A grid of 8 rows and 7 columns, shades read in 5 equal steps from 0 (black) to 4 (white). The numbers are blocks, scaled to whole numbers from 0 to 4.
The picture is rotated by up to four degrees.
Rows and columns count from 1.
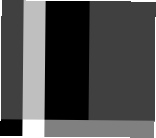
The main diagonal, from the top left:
1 3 0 0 1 1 1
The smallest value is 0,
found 15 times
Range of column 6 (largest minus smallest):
1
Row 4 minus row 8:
1 -1 -2 -2 -1 -1 -1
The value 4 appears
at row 8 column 2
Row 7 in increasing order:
0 0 1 1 1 1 3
